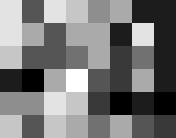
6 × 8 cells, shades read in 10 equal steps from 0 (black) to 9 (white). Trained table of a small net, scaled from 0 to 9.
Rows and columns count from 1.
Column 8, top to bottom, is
1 1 1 1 0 2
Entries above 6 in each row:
3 2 1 1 2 2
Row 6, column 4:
6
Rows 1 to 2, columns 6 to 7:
6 1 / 1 8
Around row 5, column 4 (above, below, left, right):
9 6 8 2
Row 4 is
1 0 6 9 3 2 6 1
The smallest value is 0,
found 3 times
